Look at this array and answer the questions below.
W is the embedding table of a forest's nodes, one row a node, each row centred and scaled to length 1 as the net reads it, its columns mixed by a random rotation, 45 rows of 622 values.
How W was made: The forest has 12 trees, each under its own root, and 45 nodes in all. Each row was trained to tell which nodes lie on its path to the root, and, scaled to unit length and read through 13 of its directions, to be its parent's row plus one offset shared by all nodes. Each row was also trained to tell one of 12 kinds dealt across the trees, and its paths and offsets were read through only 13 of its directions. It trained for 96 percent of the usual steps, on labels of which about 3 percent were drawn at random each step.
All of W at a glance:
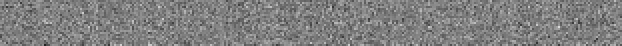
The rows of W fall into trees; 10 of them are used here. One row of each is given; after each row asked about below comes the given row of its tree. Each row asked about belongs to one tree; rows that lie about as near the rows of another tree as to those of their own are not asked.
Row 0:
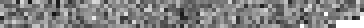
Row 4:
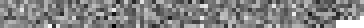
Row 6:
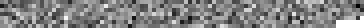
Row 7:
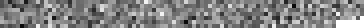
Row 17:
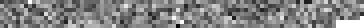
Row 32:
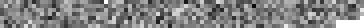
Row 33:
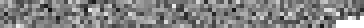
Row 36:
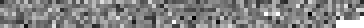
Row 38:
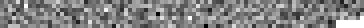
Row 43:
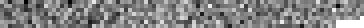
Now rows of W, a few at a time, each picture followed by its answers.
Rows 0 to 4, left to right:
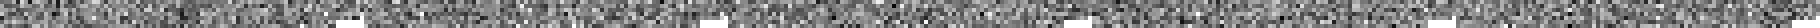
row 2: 33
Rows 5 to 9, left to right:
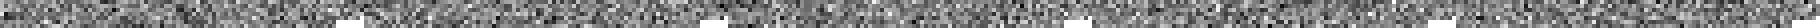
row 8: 36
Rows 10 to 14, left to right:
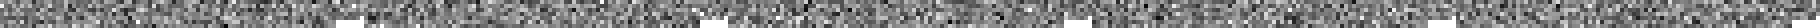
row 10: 17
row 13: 17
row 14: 33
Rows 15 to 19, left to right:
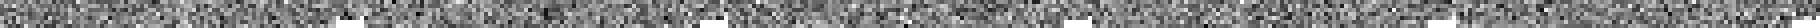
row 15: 32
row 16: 0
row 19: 33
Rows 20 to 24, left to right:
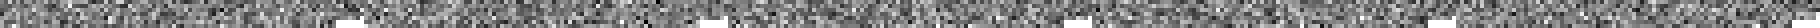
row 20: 33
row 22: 38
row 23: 38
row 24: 0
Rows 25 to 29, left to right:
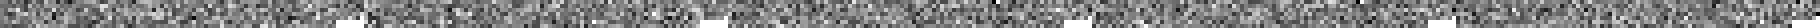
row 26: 32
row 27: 7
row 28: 7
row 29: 17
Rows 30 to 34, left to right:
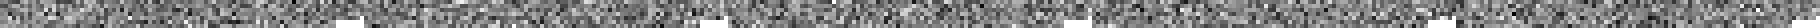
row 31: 43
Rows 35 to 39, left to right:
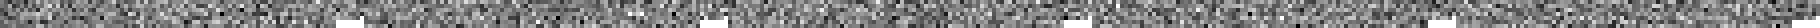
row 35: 17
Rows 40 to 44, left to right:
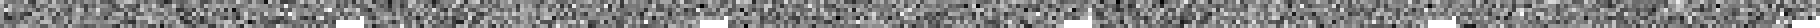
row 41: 43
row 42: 32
